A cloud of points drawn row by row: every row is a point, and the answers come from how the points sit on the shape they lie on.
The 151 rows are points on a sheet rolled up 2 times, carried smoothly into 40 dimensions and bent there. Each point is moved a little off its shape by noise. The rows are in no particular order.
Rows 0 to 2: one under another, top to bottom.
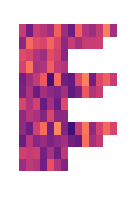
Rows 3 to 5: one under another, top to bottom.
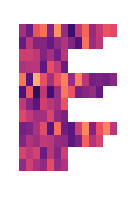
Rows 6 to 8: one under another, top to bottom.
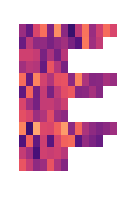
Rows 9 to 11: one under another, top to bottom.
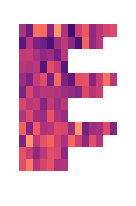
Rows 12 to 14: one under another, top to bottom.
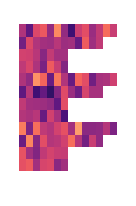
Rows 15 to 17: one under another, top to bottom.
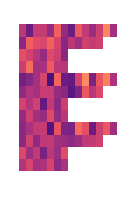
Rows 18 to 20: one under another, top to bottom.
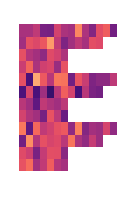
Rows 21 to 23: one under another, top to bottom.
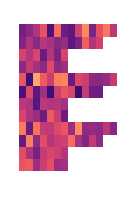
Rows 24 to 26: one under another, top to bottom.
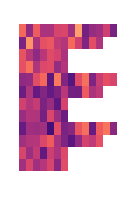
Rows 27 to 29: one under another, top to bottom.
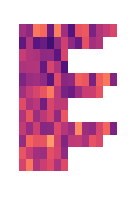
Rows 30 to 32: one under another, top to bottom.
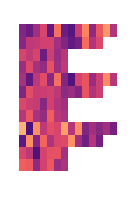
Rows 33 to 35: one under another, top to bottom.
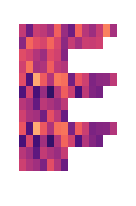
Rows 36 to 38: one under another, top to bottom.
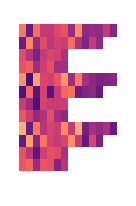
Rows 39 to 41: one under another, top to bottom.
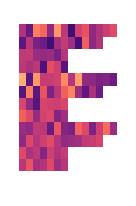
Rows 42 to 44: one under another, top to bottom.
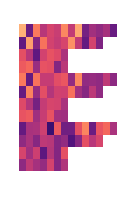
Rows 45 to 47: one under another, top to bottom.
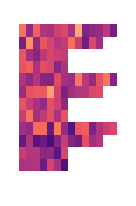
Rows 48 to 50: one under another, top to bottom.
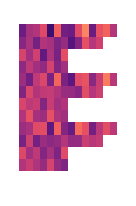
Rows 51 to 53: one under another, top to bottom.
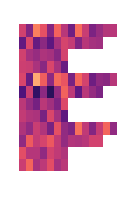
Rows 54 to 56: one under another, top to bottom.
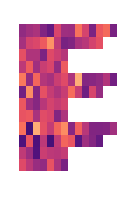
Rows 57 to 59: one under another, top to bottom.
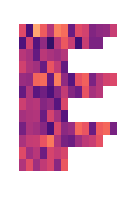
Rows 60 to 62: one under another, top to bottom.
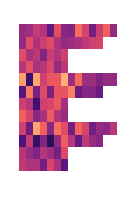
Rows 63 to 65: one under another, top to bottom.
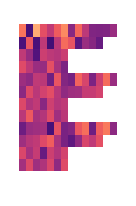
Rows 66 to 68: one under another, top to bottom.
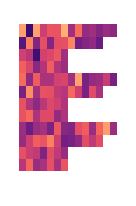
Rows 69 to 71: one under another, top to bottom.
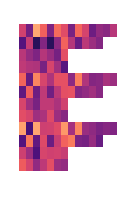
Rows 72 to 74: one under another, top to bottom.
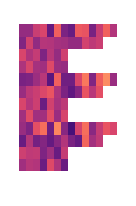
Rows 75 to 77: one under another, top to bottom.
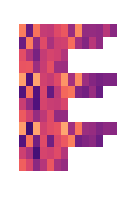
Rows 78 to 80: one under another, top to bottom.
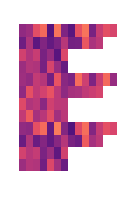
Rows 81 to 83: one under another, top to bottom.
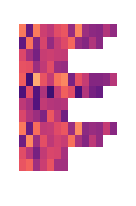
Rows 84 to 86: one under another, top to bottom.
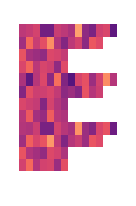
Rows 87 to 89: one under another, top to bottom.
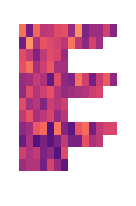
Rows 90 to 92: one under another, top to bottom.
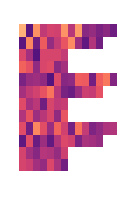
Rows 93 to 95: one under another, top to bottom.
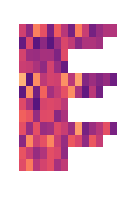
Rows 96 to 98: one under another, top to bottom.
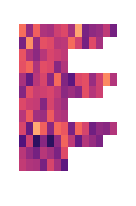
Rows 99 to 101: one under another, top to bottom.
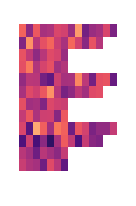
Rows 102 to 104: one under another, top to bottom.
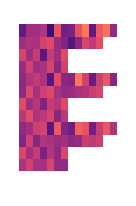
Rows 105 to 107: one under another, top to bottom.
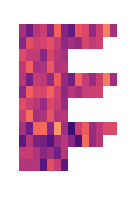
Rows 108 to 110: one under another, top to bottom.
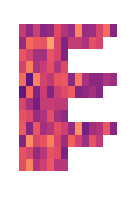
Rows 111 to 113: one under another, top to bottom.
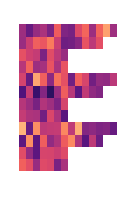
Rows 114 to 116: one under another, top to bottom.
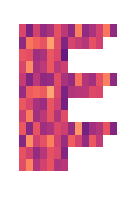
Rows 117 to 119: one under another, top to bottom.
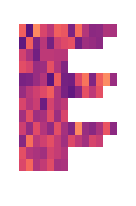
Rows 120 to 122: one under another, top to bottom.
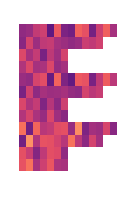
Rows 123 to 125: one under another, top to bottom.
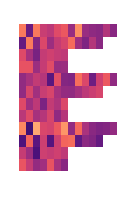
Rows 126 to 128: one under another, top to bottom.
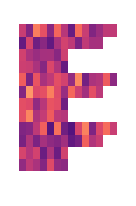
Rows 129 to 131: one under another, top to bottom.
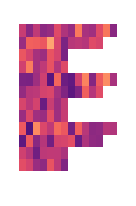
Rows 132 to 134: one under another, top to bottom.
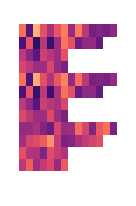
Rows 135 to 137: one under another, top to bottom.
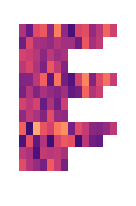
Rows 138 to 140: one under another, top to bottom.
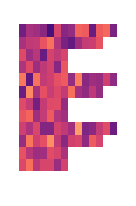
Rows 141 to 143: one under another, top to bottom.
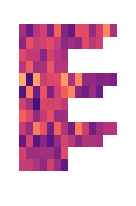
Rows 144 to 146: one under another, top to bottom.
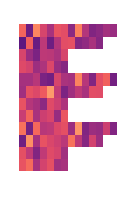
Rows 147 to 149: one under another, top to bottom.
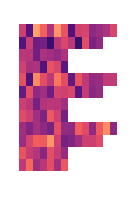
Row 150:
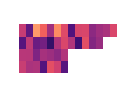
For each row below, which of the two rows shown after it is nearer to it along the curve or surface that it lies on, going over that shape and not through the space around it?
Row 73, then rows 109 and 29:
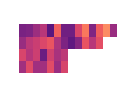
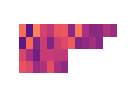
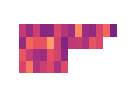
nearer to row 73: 29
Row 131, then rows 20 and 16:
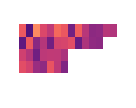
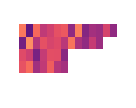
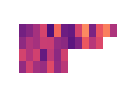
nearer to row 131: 20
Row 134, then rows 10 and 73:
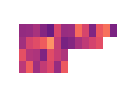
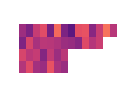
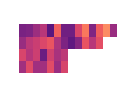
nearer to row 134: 73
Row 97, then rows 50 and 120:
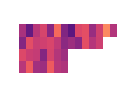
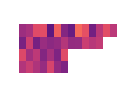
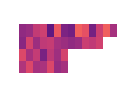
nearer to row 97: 120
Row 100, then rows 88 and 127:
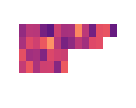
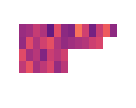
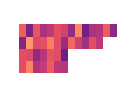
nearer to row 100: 127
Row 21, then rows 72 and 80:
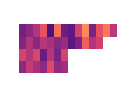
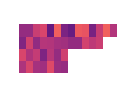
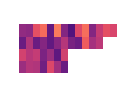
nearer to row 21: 80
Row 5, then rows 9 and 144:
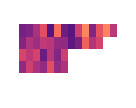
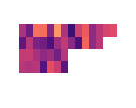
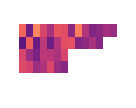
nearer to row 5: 9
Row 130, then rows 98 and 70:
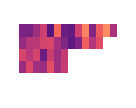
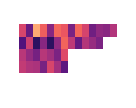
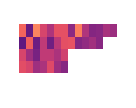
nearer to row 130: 98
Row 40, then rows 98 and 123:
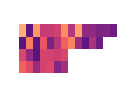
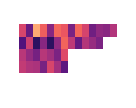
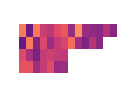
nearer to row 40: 98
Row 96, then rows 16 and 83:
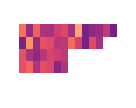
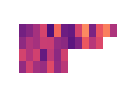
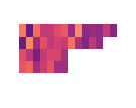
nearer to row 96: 83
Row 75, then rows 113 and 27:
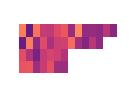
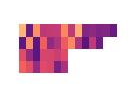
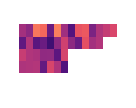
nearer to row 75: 27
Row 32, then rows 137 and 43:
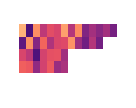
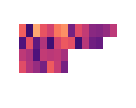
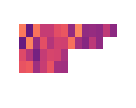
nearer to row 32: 137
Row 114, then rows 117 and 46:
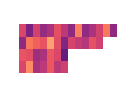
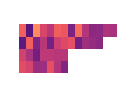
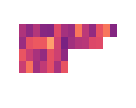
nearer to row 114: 46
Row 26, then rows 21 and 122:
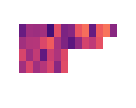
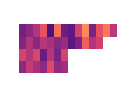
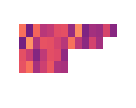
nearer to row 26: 21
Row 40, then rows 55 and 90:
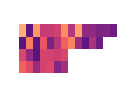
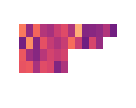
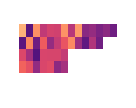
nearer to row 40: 90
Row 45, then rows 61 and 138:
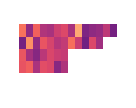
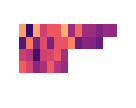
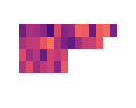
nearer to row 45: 138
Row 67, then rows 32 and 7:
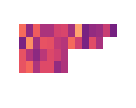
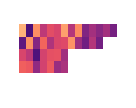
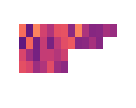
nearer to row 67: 7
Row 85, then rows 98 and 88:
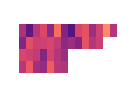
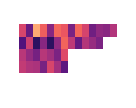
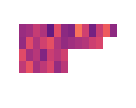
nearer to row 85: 88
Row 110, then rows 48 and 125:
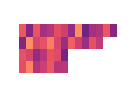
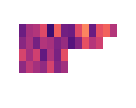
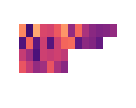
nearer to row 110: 48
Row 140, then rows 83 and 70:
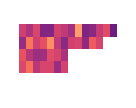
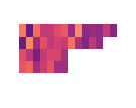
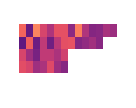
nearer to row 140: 83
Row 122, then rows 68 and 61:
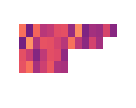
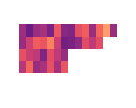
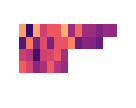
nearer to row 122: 68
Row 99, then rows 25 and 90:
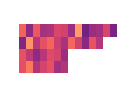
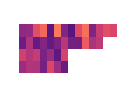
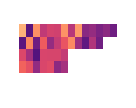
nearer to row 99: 25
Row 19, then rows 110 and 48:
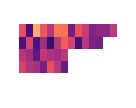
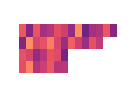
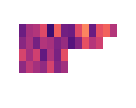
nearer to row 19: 48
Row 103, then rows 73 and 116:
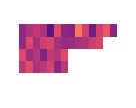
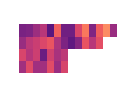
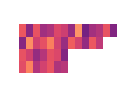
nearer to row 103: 116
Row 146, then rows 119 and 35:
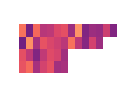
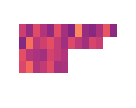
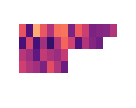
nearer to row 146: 119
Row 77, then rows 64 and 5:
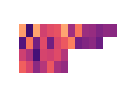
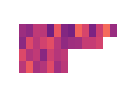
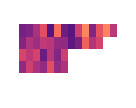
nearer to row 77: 5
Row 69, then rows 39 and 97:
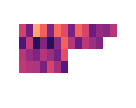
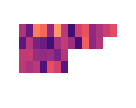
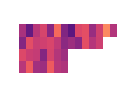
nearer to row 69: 39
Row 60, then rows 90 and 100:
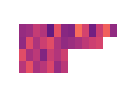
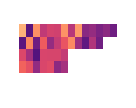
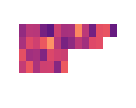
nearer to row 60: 100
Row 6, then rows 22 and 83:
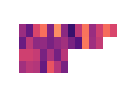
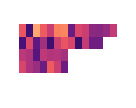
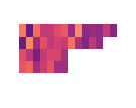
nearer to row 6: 22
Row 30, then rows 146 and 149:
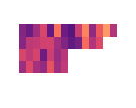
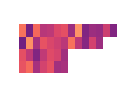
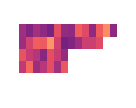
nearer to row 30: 149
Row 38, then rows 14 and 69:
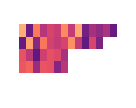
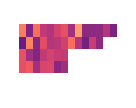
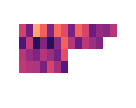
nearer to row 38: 69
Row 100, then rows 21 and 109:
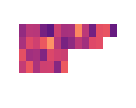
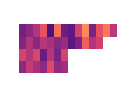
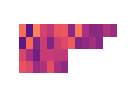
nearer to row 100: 21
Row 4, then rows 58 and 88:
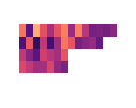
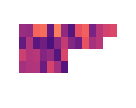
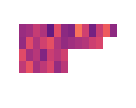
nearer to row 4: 58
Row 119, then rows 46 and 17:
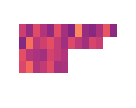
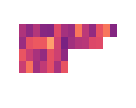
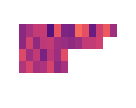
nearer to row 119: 17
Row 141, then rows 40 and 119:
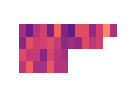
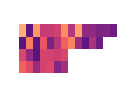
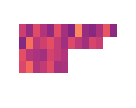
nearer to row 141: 119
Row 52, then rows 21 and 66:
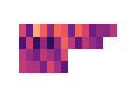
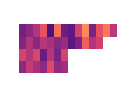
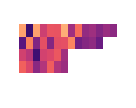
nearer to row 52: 66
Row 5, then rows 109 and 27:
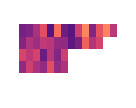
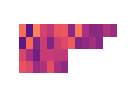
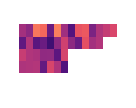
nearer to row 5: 27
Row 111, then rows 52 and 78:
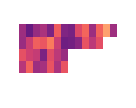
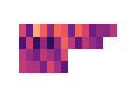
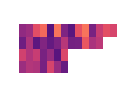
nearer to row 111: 78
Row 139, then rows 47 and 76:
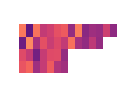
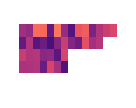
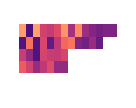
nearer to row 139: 47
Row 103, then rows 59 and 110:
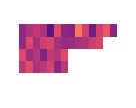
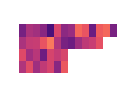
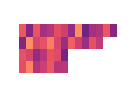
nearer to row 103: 110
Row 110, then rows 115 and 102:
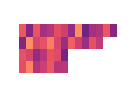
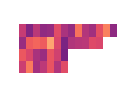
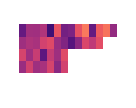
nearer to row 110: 115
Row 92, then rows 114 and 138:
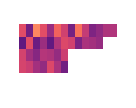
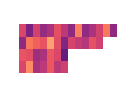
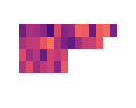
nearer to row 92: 114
